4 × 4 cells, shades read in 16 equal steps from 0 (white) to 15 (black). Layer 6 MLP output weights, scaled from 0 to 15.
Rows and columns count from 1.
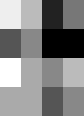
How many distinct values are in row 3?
4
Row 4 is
5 5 10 7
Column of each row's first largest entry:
3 3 3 3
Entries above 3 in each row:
3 4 3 4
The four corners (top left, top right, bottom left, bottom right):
1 8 5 7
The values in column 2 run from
4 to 7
